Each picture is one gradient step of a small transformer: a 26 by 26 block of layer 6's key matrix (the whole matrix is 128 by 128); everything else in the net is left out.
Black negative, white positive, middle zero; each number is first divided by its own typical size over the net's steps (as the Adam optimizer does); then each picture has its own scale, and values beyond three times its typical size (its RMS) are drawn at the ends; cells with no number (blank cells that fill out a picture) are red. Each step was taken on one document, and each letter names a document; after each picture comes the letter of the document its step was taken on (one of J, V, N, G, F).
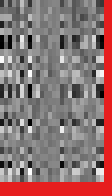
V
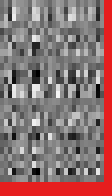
V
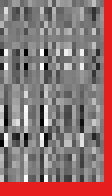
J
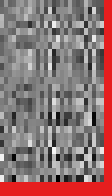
J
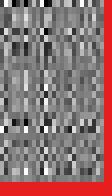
J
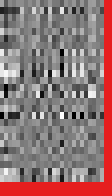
V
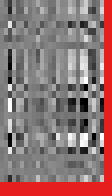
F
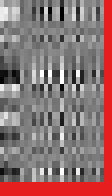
V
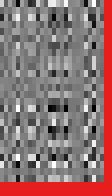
J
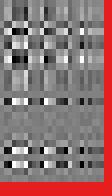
F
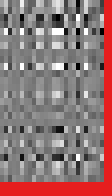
F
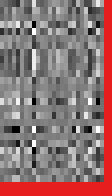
F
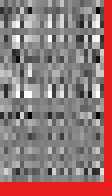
V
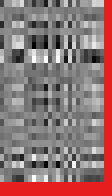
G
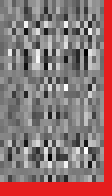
J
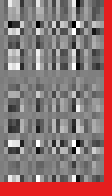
J
